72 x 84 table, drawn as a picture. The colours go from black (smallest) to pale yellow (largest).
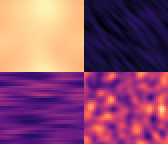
The table splits into 2 rows of 2 panels. Panel 1,1: very high, smooth, faint in contrast. Panel 1,2: very low, slanting down to the right, faint in contrast. Panel 2,1: low, streaked across. Panel 2,2: middling, blotchy, strong in contrast.
